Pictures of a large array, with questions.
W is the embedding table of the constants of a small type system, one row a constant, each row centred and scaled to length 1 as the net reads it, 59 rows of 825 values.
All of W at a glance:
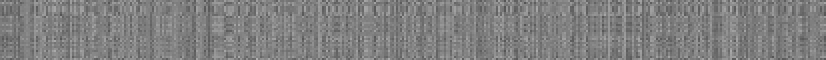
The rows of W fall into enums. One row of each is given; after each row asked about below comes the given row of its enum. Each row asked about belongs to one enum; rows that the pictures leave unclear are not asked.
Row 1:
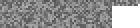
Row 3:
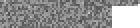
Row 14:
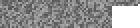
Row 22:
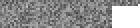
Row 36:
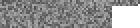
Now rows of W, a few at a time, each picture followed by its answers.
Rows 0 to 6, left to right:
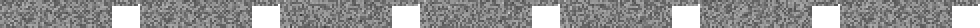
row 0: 1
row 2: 3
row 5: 14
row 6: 1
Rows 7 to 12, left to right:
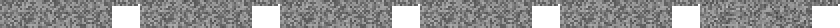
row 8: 1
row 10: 1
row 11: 1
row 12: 22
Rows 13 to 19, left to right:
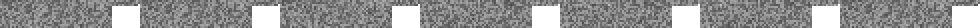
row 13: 14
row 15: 36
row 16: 3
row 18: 3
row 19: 14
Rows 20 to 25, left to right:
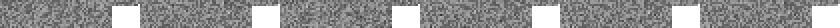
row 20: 14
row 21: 3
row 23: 3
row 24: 3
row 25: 3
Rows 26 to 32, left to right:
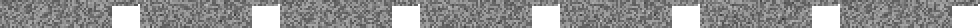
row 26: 14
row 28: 1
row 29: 3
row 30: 3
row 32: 14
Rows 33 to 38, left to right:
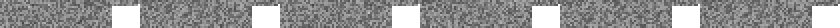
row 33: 3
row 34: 14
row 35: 3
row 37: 1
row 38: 14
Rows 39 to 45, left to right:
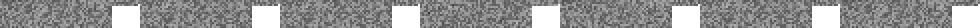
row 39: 14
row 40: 1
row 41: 1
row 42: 3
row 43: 36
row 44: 1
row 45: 14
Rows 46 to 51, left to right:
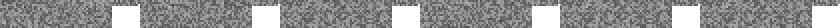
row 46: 36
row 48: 1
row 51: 1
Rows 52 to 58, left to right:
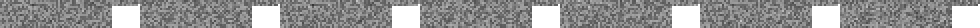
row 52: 3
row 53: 1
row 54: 3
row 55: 1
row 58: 22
